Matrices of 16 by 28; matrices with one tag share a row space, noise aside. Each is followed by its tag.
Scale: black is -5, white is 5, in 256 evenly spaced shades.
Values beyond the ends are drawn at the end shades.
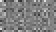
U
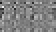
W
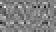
U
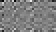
W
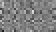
W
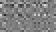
U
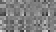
U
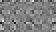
W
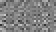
U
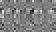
W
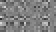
U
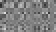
U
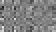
W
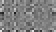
W
